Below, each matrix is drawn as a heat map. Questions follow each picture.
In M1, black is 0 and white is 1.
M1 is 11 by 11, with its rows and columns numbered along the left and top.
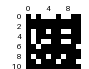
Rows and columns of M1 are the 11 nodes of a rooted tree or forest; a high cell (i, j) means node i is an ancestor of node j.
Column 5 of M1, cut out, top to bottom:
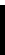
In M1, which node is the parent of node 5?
0
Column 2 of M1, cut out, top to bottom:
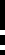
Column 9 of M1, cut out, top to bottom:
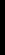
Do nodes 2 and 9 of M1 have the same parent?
no
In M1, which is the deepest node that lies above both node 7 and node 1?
8
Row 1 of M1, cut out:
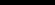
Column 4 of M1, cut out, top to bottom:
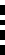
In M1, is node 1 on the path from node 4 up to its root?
no
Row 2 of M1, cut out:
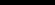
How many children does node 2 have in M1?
0
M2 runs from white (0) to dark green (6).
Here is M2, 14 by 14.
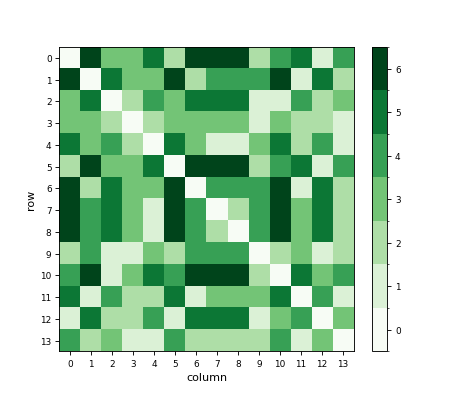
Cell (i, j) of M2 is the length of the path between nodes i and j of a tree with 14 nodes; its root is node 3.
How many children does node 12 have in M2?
2
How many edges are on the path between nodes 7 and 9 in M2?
4
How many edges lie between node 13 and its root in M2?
1
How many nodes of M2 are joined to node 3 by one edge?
2
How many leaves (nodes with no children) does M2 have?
7
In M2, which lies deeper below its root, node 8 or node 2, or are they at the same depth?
node 8
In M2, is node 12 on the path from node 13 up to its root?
no
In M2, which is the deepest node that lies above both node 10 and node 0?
9
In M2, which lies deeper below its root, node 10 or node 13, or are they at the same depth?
node 10
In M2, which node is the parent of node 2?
9
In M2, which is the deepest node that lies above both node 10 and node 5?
9
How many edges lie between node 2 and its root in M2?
2
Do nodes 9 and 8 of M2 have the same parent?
no
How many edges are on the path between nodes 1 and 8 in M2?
4
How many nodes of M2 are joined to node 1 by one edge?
1
